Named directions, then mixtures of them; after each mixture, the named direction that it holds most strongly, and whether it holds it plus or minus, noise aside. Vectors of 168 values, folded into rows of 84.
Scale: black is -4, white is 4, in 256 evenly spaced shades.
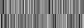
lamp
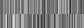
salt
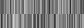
salt, plus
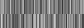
salt, minus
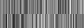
salt, minus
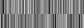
lamp, plus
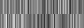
salt, plus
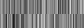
salt, minus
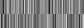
lamp, plus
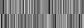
lamp, plus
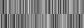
lamp, plus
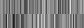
salt, minus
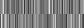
lamp, minus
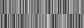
lamp, plus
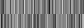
lamp, plus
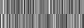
lamp, minus
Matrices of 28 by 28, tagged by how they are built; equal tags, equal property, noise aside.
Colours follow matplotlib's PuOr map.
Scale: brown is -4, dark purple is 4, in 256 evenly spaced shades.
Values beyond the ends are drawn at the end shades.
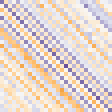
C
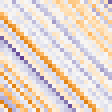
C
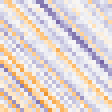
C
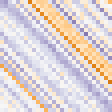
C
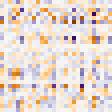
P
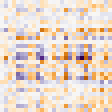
P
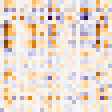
P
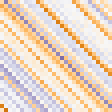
C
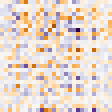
P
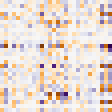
P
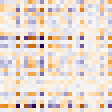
P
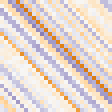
C
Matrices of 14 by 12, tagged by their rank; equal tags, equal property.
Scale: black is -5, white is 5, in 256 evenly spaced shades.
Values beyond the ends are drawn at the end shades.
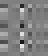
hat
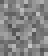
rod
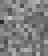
rod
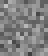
rod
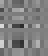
hat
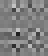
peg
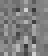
peg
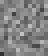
rod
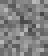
rod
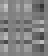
hat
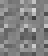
peg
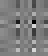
hat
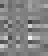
peg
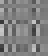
hat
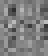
peg
